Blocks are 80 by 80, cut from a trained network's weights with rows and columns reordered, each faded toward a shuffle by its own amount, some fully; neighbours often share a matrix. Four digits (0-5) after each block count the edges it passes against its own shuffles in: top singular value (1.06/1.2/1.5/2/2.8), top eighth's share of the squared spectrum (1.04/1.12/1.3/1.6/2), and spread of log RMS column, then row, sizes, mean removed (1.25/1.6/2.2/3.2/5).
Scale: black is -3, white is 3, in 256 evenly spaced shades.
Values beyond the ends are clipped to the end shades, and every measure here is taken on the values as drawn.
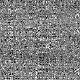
3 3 3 1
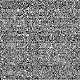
3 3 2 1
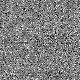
1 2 1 0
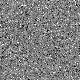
0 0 0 0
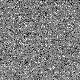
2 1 1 0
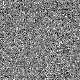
1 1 1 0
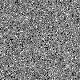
0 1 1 0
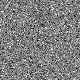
0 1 0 0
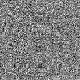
3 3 1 0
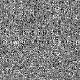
3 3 2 2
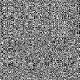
4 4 2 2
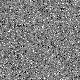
0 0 0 0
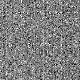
2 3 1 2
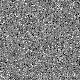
0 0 0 0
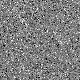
0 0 0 0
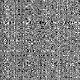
3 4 2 3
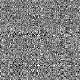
3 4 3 2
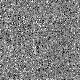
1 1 0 0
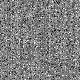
2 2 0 1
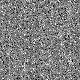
1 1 0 0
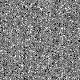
1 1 0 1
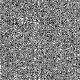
2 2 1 1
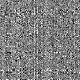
3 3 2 3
